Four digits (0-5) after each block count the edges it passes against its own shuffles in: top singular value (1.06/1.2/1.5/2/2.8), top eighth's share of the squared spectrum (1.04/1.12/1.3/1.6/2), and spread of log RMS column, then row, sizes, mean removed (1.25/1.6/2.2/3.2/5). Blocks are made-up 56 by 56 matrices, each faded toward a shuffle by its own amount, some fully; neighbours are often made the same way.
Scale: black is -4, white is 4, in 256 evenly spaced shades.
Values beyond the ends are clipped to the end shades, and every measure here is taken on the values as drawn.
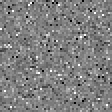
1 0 0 0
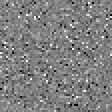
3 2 1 0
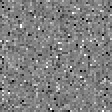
2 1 0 0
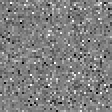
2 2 0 1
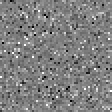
2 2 0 0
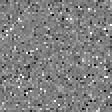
1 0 0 0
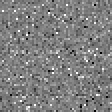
2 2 0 0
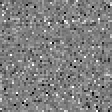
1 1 0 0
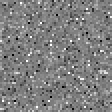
0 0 0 0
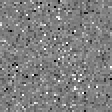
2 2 1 0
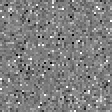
2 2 0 0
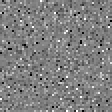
0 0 0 0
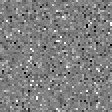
2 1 0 0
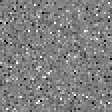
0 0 0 0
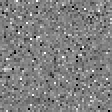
2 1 0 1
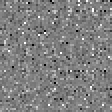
3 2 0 1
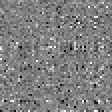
4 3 1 2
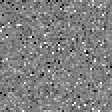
0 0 0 0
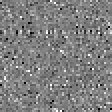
3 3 1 1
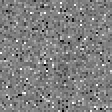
1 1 0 0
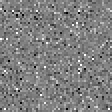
3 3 1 1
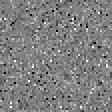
0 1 0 0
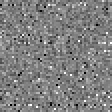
3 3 0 1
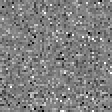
2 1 0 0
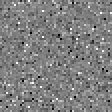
2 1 0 0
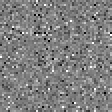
2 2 0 2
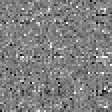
3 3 1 2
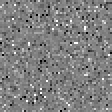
0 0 0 0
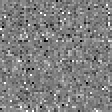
3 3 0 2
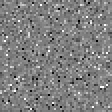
0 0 0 0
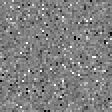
0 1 0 0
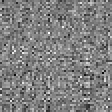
4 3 2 2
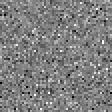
1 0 0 0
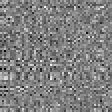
4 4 3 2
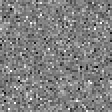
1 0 0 0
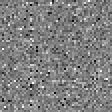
3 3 1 1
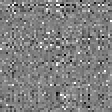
4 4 2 2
